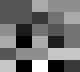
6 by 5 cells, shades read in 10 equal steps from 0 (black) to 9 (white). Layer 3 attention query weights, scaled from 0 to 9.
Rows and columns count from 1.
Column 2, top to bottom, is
3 3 1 0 5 0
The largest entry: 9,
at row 6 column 3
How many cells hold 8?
0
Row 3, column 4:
3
